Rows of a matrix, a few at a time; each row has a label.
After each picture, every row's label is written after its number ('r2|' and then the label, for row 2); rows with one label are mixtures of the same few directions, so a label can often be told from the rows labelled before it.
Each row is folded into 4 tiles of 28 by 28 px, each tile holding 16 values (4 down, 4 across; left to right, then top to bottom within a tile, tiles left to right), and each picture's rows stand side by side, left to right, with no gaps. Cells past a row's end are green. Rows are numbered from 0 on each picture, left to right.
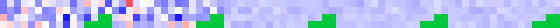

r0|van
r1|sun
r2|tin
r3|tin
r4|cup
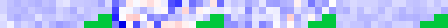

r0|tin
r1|tin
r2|van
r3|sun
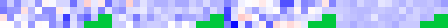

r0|van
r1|sun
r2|tin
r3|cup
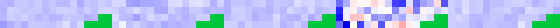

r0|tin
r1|tin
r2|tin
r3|tin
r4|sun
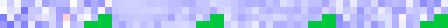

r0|van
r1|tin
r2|tin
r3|van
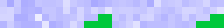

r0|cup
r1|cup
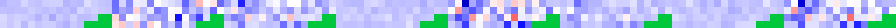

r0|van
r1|van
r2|sun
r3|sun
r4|sun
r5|sun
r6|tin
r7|sun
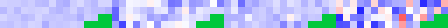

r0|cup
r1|tin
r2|sun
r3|van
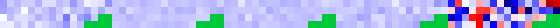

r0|van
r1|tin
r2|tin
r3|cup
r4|cup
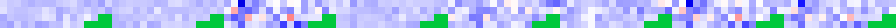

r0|van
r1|van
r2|sun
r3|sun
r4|cup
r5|cup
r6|sun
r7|sun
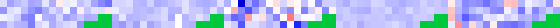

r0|cup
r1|van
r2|sun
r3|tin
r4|tin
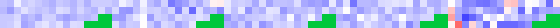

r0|sun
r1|cup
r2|van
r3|sun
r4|tin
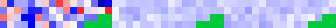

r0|cup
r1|tin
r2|van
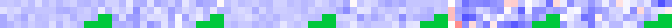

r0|van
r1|van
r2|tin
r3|sun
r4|tin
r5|cup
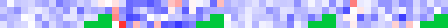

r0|cup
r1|tin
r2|van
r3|sun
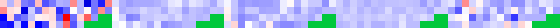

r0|van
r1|tin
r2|tin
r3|van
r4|sun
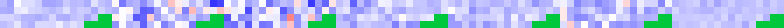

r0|sun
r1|cup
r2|van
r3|sun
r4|van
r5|tin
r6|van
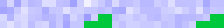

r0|van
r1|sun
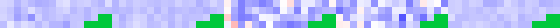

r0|tin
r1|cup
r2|tin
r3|van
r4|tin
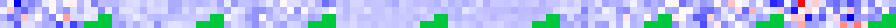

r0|sun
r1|tin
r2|cup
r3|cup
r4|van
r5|van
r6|cup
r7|sun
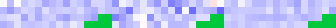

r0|sun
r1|cup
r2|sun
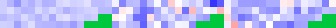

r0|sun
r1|cup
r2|tin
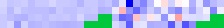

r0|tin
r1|sun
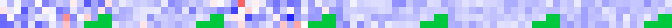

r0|van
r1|cup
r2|sun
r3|tin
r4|tin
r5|van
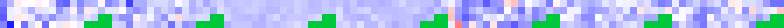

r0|tin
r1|sun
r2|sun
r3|tin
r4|tin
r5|cup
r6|cup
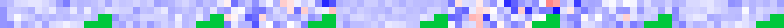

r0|tin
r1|van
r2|cup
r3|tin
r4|cup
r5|sun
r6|tin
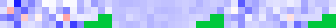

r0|sun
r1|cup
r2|sun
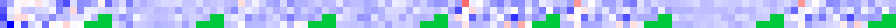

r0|tin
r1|sun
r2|sun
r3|cup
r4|sun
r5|sun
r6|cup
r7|sun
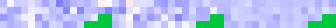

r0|cup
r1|sun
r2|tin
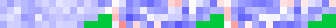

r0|cup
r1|tin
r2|tin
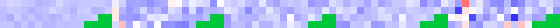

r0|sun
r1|tin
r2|van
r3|van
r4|sun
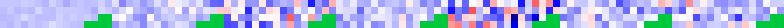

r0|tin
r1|cup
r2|van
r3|van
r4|van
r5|cup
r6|sun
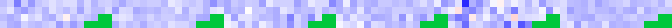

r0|sun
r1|cup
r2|van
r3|van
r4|sun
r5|tin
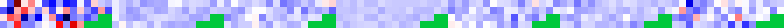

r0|sun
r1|tin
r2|cup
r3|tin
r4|van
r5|sun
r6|sun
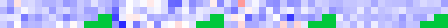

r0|sun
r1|tin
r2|sun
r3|van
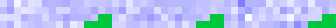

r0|sun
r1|sun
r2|sun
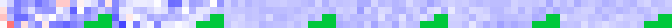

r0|tin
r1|tin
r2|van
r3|van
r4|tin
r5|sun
